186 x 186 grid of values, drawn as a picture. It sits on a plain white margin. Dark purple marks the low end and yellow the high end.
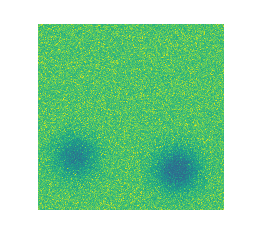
No row or column stands out. The bottom right is the ninth with the lowest average. There are two dips. Overall the values sit about 70% of the way up the scale.
